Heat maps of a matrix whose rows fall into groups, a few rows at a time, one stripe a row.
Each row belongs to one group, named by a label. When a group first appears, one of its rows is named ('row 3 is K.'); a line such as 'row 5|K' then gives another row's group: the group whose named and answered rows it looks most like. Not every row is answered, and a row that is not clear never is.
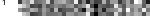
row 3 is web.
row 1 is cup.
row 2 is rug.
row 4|rug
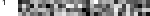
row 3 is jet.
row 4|cup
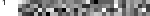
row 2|cup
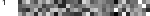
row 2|web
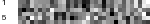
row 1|jet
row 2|jet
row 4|web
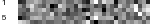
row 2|jet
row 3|jet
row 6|rug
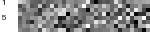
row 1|rug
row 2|web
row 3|cup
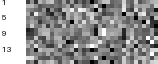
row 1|jet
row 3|cup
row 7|cup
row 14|web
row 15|rug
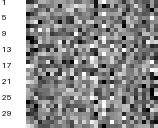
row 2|cup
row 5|web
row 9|web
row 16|web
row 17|rug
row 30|cup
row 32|rug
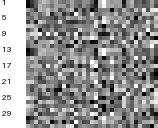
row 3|jet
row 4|web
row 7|rug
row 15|cup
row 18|cup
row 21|rug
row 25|rug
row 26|jet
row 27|rug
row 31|web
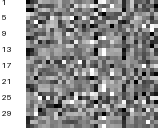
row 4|rug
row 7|jet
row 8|web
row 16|cup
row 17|jet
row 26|cup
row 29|cup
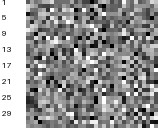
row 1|jet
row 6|cup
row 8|rug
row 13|web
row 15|cup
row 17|cup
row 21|cup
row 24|web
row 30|jet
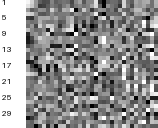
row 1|rug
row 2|rug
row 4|rug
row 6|jet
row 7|jet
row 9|web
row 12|web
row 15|jet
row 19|rug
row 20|cup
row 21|jet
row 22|web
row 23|web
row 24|jet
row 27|jet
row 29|cup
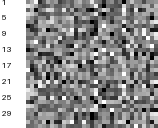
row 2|rug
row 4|rug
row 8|cup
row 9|jet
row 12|web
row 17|cup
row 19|cup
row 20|cup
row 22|cup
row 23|rug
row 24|rug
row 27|rug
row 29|jet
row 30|jet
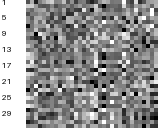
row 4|web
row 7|web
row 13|web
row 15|rug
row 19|rug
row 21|jet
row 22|cup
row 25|rug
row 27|rug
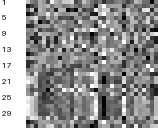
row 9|jet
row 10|cup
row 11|cup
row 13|web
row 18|web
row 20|rug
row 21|rug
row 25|rug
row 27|rug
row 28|rug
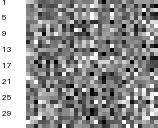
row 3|jet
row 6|jet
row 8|web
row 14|rug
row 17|cup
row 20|rug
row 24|jet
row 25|web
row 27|web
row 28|jet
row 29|jet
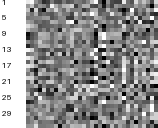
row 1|rug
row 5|web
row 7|rug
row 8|cup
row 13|rug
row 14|web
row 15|rug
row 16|jet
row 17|rug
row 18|cup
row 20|rug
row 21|jet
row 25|cup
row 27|web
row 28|web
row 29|jet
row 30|jet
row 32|cup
